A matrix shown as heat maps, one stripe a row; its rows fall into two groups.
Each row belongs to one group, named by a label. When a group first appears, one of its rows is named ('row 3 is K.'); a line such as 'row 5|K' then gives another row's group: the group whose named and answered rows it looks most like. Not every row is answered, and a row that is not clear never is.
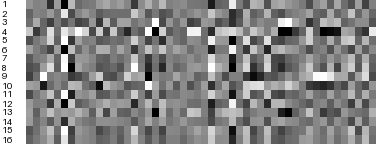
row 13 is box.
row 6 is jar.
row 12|jar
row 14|jar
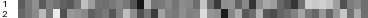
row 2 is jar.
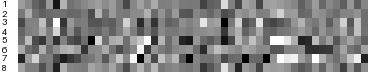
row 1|jar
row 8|jar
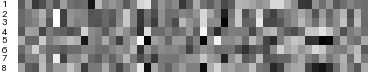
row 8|box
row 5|box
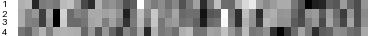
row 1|box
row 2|jar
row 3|jar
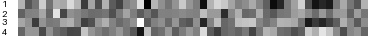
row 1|box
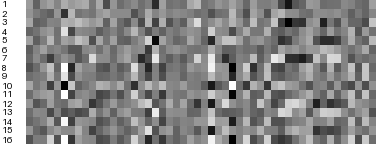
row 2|jar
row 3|box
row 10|jar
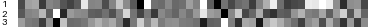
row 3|jar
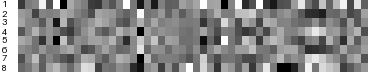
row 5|jar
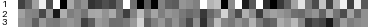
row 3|box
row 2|jar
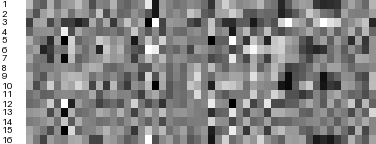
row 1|box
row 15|jar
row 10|box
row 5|jar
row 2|box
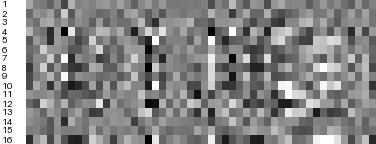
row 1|jar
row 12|box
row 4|jar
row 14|jar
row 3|box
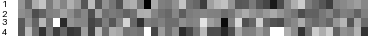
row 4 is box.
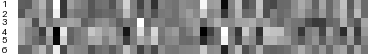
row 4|jar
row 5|jar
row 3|box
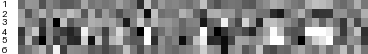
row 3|jar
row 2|box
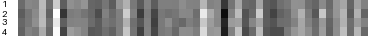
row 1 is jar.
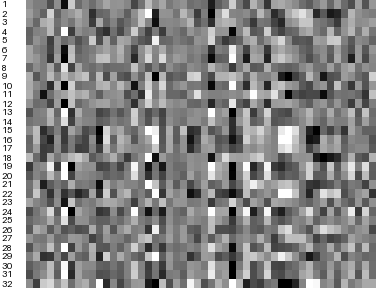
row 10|jar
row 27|box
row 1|jar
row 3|box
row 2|box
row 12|jar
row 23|jar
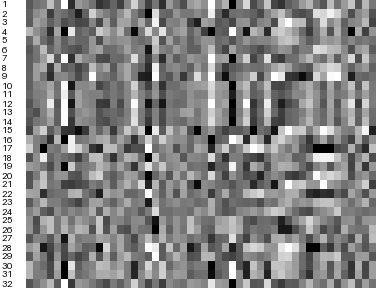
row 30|jar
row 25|box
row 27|jar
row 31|jar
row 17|box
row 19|jar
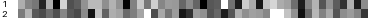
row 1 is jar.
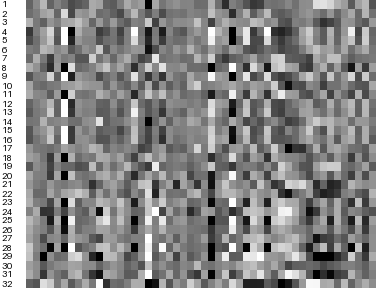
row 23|jar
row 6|box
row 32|box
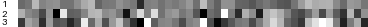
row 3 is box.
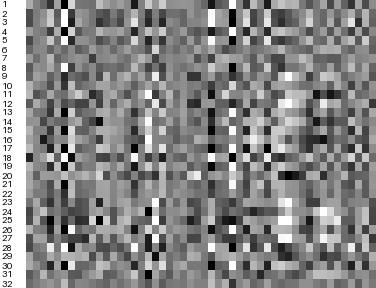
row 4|jar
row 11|box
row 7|box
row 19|jar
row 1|jar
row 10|jar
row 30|jar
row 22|jar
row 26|jar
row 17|jar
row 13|jar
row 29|box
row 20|box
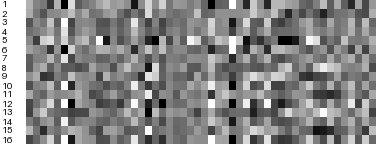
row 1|jar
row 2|box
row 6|jar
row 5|box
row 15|box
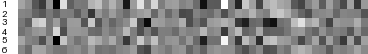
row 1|jar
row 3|box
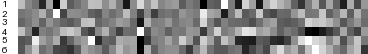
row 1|jar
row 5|box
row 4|box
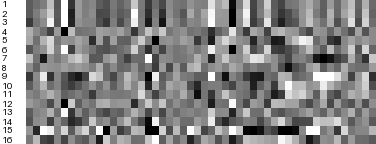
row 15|box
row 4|jar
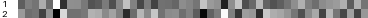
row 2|jar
